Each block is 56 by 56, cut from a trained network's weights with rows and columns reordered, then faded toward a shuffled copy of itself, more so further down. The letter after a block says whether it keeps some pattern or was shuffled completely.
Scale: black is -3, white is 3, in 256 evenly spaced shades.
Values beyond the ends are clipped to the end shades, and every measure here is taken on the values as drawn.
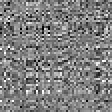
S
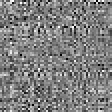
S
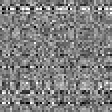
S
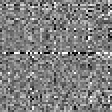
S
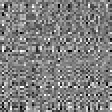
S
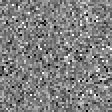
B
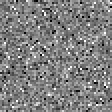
B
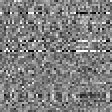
S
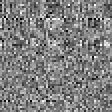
S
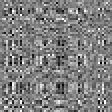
S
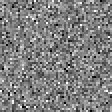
B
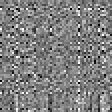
S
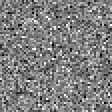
B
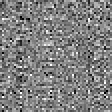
S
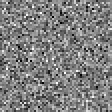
B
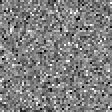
B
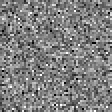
B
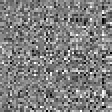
S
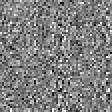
S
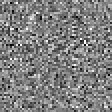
S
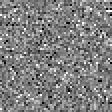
B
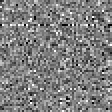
S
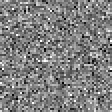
B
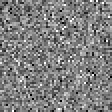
B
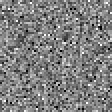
B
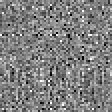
S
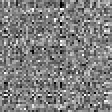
S
